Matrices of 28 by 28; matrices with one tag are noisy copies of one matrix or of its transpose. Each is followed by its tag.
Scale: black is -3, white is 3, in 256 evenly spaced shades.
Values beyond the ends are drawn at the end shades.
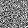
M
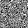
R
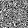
R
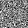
R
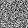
M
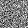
M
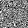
R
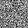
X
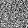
M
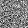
M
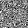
R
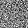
M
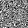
R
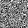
R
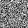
R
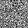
X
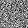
M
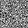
X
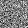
M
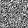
R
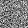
M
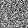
M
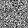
X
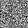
X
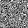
R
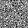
X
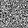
X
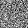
M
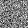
M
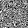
R
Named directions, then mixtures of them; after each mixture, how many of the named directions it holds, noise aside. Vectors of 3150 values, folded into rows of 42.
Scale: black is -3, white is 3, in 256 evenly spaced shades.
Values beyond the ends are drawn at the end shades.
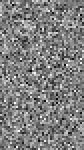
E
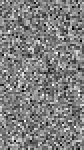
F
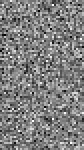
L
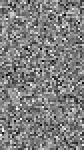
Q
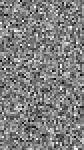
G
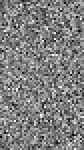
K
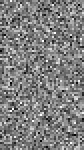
two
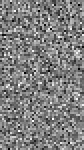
two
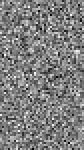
three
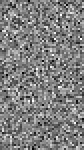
three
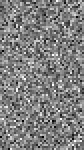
two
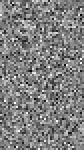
one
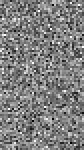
one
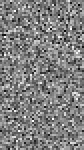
two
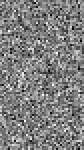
one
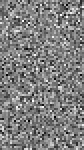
three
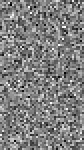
three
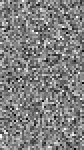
three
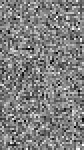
three
